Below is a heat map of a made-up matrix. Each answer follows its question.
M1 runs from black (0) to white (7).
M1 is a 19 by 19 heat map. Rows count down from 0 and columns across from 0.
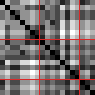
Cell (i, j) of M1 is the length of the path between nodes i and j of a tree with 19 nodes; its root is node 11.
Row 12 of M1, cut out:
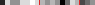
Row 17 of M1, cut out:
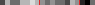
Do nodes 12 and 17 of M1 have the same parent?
no
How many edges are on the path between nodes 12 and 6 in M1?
7
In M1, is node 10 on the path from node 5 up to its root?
no
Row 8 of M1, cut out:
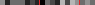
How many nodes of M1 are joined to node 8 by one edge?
4
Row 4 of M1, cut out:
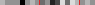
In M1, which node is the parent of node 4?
10
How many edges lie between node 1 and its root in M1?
2
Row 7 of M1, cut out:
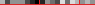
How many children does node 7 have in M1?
1
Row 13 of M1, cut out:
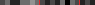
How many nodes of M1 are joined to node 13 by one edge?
6
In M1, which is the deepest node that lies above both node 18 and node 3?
13
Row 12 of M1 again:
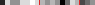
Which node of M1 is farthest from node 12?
6
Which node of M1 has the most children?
13
